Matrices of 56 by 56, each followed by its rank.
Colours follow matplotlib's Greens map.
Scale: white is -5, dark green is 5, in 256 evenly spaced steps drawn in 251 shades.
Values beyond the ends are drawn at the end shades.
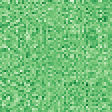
ten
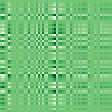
one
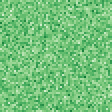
full rank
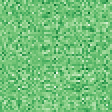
ten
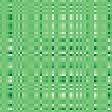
one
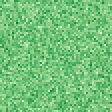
full rank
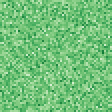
full rank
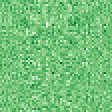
ten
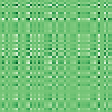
one
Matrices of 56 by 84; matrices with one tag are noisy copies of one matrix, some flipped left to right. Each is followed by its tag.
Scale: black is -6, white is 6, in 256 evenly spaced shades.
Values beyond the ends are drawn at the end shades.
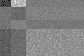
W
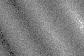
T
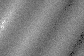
T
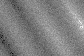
T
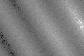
T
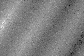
T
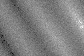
T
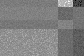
W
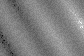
T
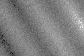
T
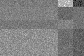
W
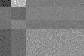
W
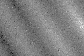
T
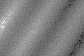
T
